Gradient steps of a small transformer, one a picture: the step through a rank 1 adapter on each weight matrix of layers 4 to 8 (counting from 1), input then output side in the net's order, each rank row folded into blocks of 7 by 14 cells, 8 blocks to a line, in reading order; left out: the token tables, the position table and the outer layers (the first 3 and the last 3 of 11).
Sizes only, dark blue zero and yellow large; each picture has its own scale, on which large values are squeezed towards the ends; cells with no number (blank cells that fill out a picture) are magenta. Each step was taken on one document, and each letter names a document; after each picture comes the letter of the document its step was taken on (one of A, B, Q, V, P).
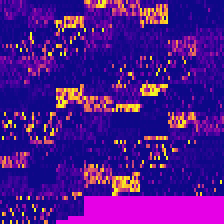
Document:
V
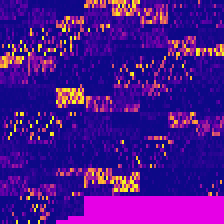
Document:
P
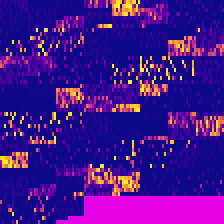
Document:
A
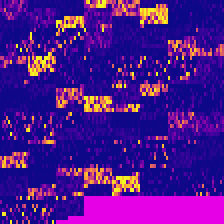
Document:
V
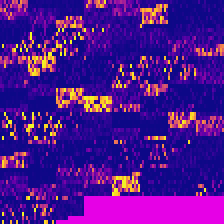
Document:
V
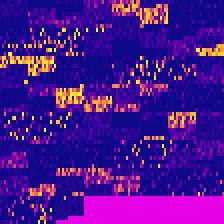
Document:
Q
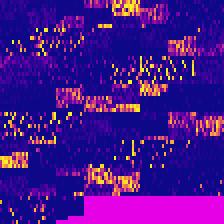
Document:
A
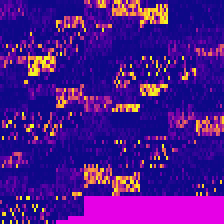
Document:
V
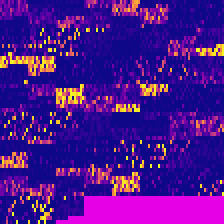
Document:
Q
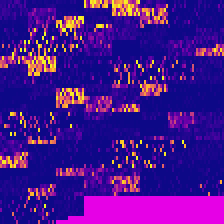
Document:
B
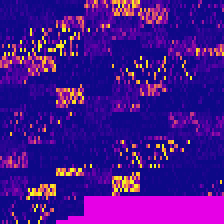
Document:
P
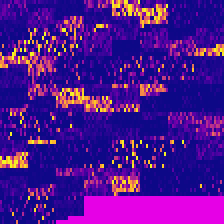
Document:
B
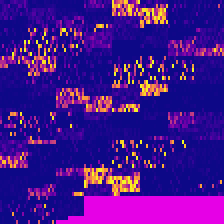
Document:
B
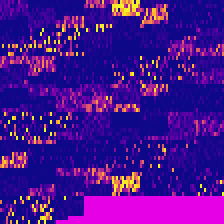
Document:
Q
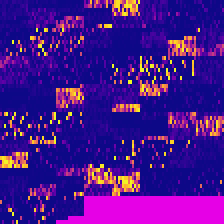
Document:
A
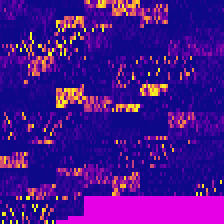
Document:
V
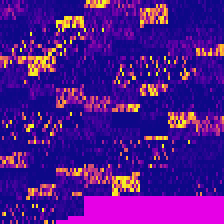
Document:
V
